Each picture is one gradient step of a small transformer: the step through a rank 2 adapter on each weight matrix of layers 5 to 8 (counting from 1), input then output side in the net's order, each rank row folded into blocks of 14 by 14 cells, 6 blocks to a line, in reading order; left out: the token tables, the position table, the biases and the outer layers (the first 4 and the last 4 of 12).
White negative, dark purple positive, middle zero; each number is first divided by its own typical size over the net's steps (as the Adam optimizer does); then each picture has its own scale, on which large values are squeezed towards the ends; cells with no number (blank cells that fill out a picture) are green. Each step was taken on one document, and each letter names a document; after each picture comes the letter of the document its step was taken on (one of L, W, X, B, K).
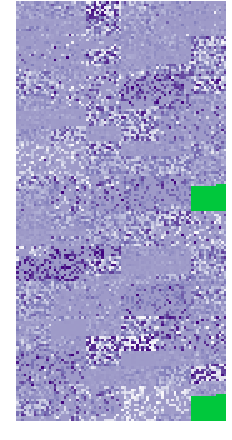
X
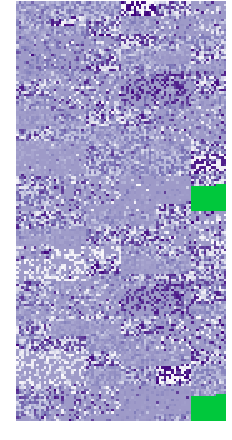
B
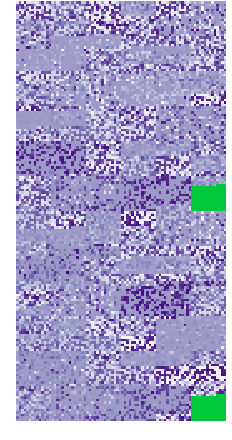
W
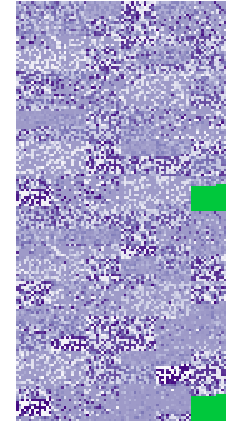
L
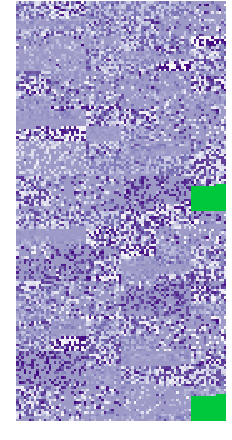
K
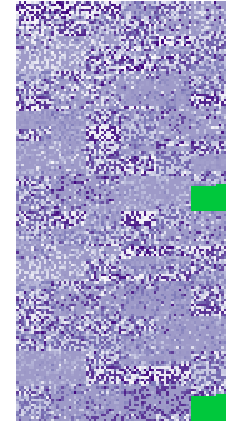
L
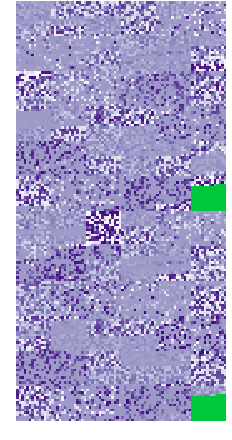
K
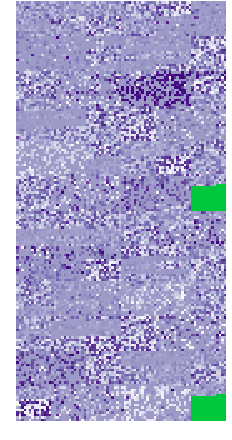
X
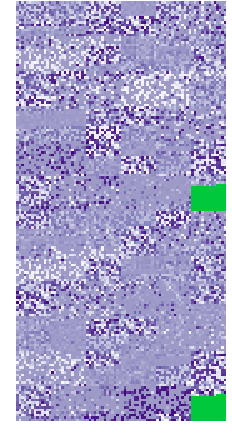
L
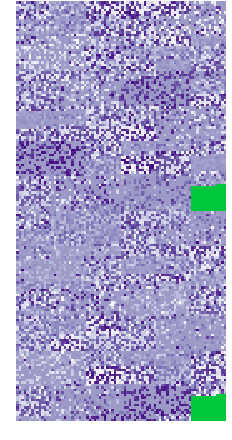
L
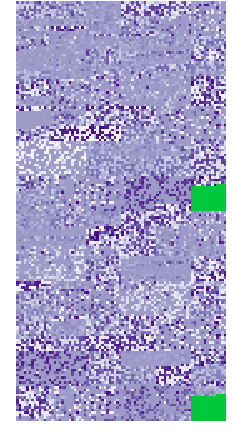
K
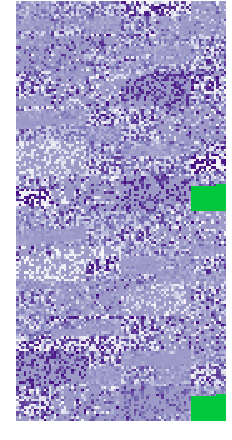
X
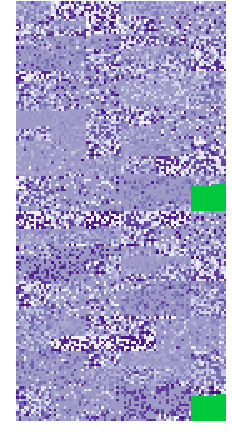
W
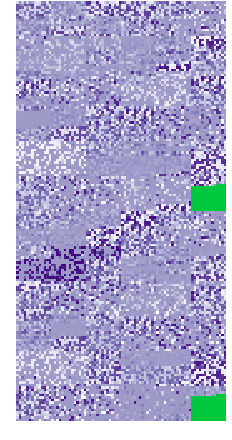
K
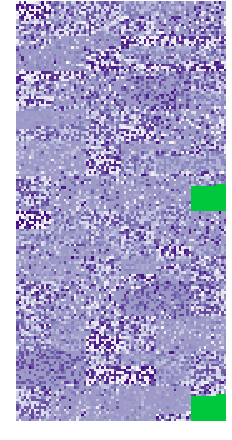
L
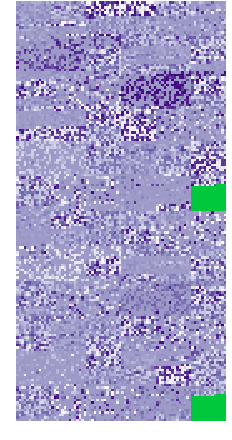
B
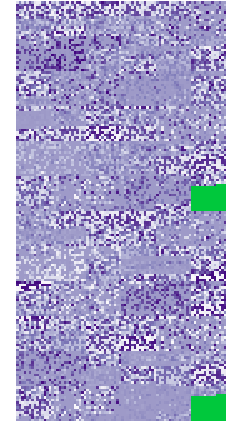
K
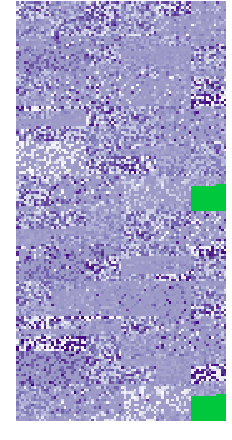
X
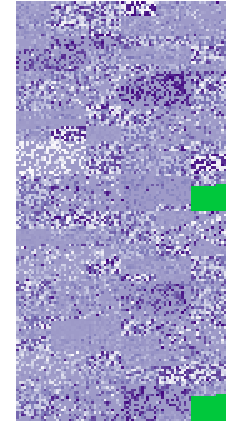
B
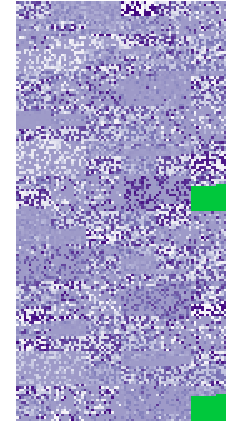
K
